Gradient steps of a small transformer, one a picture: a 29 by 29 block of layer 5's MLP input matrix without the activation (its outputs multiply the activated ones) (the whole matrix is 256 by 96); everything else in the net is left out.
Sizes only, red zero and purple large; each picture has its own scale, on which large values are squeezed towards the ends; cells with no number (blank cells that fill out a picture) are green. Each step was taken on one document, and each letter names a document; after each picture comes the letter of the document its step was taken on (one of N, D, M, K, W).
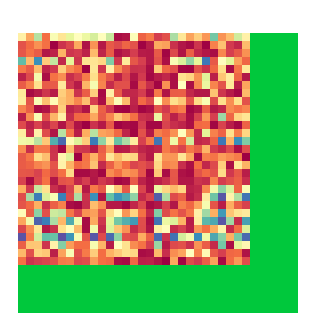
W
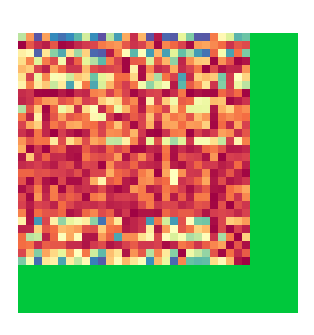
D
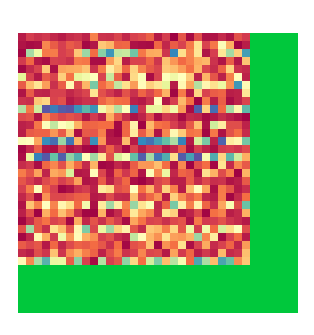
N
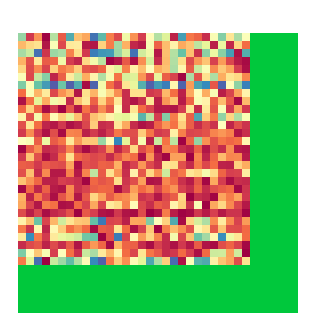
D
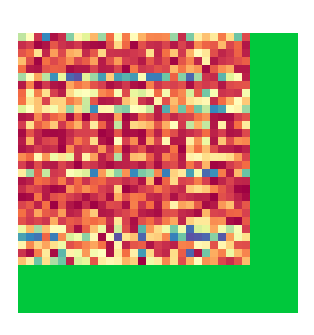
D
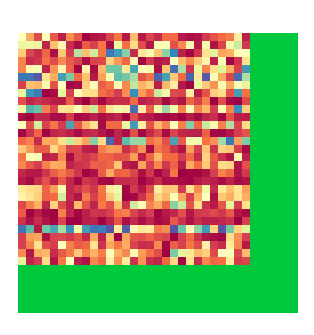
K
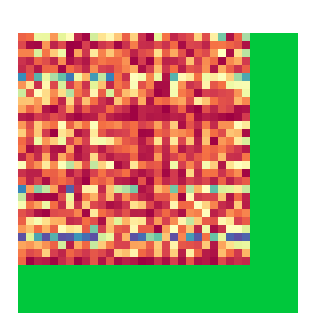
W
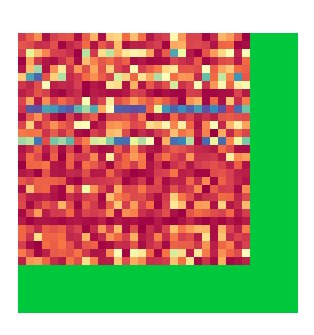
K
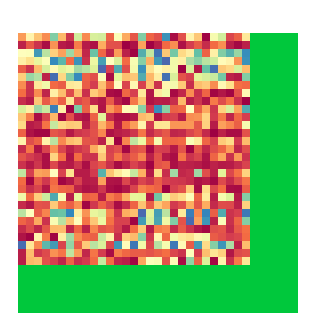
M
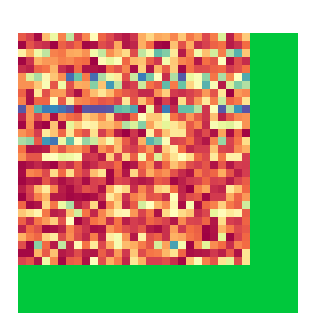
N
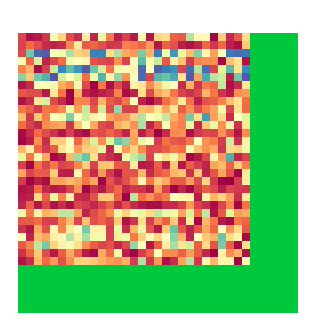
M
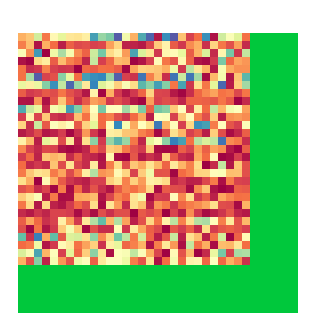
D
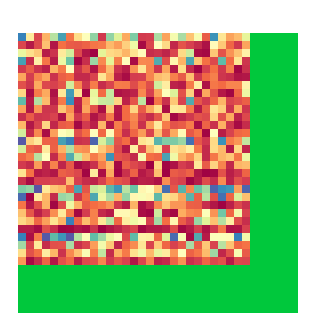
W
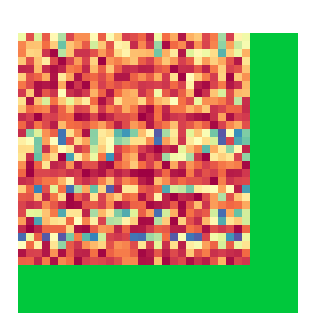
W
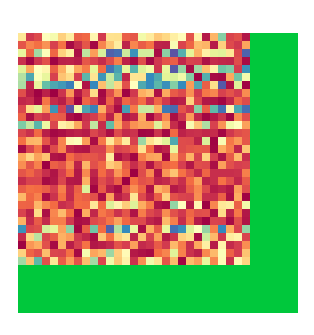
K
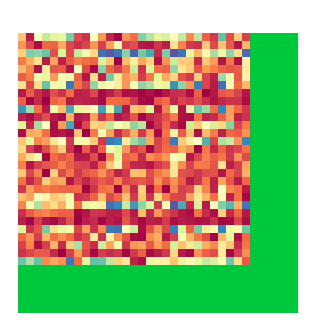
K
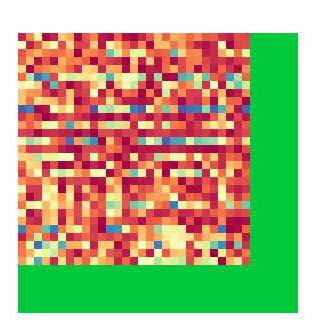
N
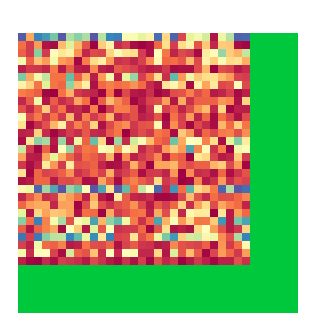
W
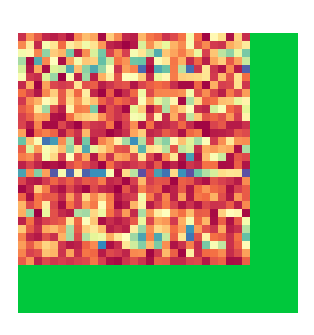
M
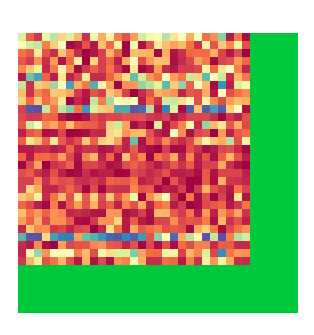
K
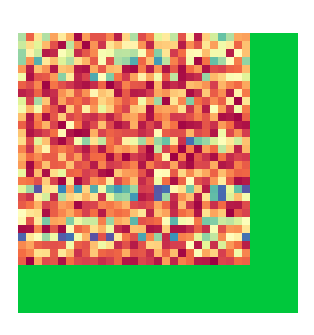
W
